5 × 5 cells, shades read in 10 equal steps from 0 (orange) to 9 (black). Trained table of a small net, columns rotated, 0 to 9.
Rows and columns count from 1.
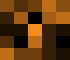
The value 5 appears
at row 1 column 3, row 5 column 2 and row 5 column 3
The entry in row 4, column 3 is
2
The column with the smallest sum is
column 3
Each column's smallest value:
2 3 0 2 2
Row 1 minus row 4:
-2 -3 3 -5 -5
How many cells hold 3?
2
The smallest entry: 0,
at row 3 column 3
